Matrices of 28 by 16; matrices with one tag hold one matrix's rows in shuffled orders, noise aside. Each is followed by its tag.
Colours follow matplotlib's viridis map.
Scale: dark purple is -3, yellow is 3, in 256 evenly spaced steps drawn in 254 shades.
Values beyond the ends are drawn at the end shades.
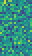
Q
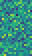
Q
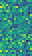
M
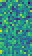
M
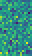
M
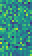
M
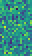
Q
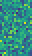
Q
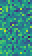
M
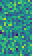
Q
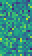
M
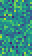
Q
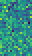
M
